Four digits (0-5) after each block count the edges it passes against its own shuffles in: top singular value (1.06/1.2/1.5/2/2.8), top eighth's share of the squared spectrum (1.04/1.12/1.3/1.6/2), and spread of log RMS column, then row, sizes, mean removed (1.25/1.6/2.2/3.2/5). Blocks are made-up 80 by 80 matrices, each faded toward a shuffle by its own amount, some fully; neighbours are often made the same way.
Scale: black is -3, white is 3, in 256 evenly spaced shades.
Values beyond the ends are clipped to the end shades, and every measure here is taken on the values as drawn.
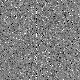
2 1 1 0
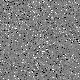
1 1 0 0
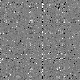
4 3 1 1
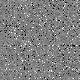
3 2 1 1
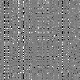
5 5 3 2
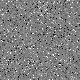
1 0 0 0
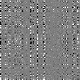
5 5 4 3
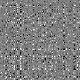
4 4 3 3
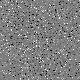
0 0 0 0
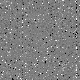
3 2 1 0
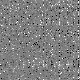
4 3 2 1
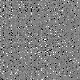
3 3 2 1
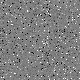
1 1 0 0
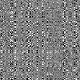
5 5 4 3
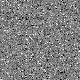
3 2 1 0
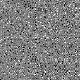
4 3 2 1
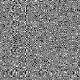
4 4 3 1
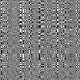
5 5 4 3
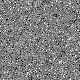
1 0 0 0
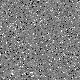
0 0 0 0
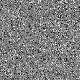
3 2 1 0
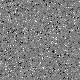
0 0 0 0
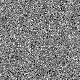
0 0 0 0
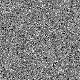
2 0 0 0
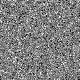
0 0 0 0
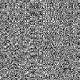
4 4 2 2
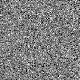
3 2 1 1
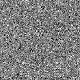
3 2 1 1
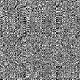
4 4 3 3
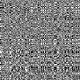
5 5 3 3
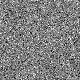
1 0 0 0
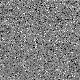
1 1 0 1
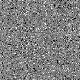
3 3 1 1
